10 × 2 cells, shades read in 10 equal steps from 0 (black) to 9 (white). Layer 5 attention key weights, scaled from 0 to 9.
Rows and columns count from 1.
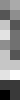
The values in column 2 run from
2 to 9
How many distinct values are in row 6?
2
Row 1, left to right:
5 6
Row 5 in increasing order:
4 5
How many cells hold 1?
0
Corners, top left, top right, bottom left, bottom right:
5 6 0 2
